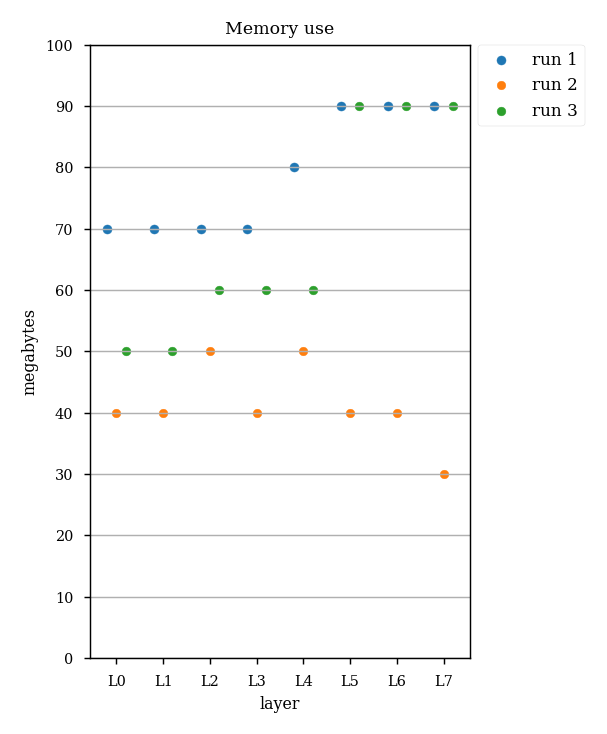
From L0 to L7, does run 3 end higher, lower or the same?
higher
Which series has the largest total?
run 1
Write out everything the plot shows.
Title: Memory use
x-axis: layer, ticks L0 L1 L2 L3 L4 L5 L6 L7
y-axis: megabytes, ticks 0 10 20 30 40 50 60 70 80 90 100
Legend: run 1, run 2, run 3
Values:
run 1: 70 70 70 70 80 90 90 90
run 2: 40 40 50 40 50 40 40 30
run 3: 50 50 60 60 60 90 90 90
